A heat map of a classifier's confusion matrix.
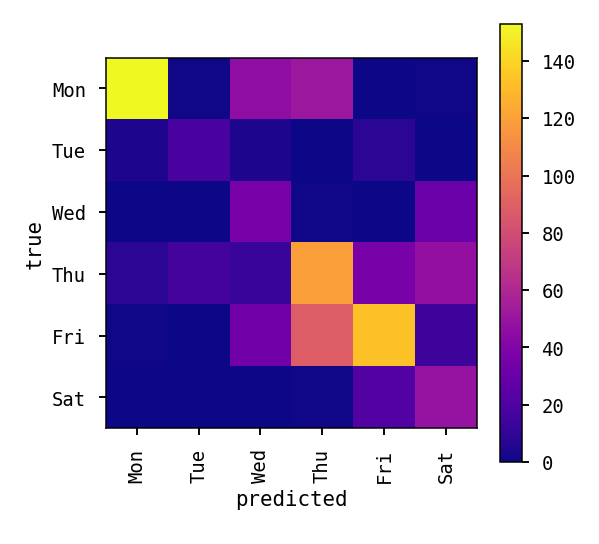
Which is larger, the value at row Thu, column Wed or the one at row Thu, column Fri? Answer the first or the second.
the second
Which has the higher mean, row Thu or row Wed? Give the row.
Thu
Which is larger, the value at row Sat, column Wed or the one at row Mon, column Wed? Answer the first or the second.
the second
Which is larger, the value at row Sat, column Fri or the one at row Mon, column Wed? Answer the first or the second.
the second
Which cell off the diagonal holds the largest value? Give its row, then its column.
Fri, Thu
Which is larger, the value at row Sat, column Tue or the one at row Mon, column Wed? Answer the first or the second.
the second
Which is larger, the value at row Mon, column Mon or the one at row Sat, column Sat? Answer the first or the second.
the first
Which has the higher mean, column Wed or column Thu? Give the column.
Thu
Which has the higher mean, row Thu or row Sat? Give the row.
Thu
